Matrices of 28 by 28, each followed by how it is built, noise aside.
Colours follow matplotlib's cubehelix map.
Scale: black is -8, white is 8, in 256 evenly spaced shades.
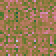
low rank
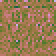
low rank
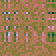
low rank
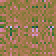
low rank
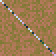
diagonal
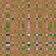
low rank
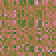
low rank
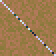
diagonal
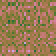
low rank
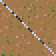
diagonal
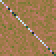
diagonal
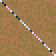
diagonal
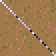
diagonal
